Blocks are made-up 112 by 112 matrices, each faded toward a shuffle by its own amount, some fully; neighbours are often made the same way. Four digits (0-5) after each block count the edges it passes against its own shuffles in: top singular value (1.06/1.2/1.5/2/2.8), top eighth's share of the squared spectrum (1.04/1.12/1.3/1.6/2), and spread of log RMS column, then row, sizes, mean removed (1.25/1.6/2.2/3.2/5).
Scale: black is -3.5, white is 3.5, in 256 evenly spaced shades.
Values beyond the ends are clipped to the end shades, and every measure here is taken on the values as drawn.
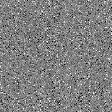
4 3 2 1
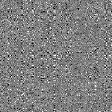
4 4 3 2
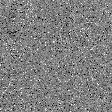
3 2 1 0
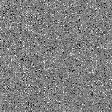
3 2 2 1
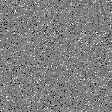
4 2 1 1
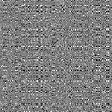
5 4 3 3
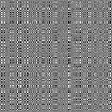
5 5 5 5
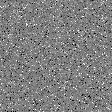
0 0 0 0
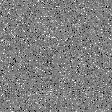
3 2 1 1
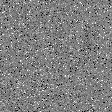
2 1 0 0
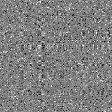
4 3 2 1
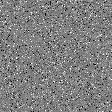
2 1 0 0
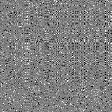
5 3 3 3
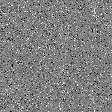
2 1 0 0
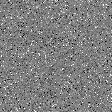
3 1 0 0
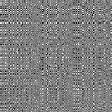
5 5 4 4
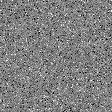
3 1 0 0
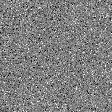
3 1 0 0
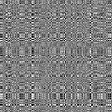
5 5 4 4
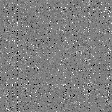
2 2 2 2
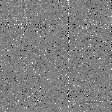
3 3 2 2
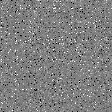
1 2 2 2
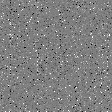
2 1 1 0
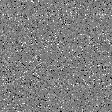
3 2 0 1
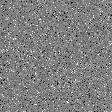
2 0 0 0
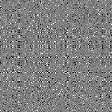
5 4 3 3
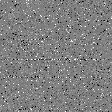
4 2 0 1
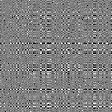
5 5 4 4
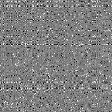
5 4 2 3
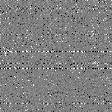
5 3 2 2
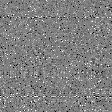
4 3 1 2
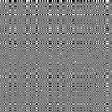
5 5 4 4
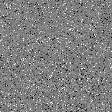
3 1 0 0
